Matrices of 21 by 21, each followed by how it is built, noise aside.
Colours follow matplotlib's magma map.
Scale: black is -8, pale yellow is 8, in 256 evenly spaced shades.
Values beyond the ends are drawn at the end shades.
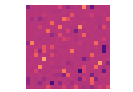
sparse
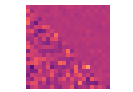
lower triangular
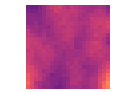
smooth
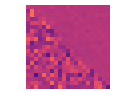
lower triangular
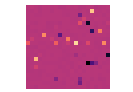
sparse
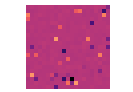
sparse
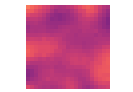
smooth
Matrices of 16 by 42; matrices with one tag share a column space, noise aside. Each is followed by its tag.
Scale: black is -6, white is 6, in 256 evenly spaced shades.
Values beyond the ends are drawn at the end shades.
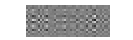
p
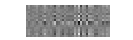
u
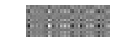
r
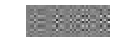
p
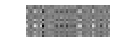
r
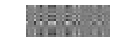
u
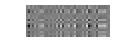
r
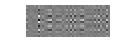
p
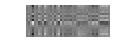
u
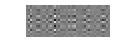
p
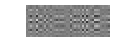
p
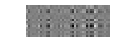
r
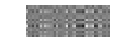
r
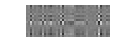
u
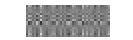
u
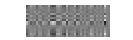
u
